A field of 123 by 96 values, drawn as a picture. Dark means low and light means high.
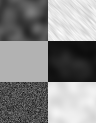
It is made of 3 by 2 panels. Panel 1,1: low, smooth. Panel 1,2: very high, slanting down to the right, faint in contrast. Panel 2,1: high, flat. Panel 2,2: very low, smooth, faint in contrast. Panel 3,1: low, fine-grained. Panel 3,2: very high, smooth, faint in contrast.
